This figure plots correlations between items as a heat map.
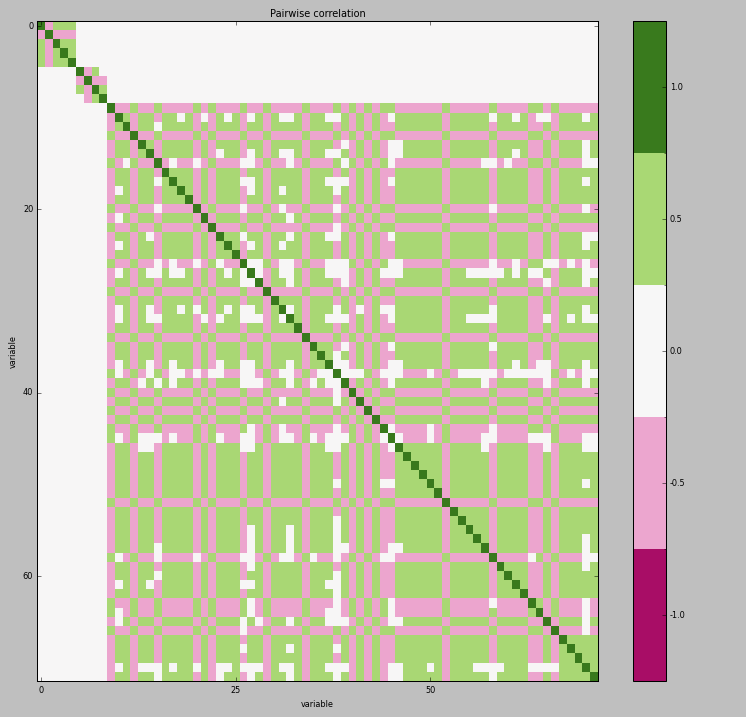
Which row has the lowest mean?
20
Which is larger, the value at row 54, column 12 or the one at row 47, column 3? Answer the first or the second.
the second
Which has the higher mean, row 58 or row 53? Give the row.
53
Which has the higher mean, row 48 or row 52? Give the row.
48
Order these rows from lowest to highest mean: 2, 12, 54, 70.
12, 2, 70, 54
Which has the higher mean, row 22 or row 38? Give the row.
38
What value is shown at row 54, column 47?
0.5
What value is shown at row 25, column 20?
-0.5
